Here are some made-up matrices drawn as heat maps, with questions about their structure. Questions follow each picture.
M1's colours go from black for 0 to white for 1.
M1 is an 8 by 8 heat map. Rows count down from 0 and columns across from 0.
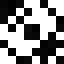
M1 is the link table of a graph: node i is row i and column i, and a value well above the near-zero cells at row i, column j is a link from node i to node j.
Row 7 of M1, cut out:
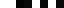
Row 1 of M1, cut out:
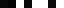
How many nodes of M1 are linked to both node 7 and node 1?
1
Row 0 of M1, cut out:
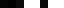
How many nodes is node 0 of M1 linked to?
4
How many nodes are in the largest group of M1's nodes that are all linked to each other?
4
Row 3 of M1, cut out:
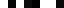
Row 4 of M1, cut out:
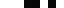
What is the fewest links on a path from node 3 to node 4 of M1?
2
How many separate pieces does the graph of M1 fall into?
1
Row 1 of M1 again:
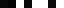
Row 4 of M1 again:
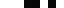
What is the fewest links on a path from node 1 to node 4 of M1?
1
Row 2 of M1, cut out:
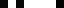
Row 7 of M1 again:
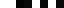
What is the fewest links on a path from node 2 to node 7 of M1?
2
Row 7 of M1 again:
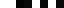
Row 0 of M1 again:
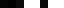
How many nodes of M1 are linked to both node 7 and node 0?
2
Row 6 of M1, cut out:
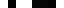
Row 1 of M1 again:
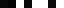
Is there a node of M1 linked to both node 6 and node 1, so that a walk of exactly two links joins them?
yes
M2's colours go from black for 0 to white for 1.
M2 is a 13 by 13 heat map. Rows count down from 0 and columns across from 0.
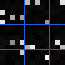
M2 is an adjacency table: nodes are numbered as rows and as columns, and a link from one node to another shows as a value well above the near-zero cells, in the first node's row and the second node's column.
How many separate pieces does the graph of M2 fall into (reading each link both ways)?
2
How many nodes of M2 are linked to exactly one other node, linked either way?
3
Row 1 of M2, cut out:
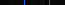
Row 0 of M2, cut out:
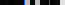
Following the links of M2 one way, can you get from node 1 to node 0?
no
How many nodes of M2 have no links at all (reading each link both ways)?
1
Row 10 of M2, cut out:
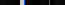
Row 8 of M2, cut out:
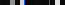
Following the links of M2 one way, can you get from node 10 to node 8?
no
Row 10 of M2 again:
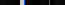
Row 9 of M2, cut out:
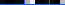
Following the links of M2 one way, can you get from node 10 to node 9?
yes
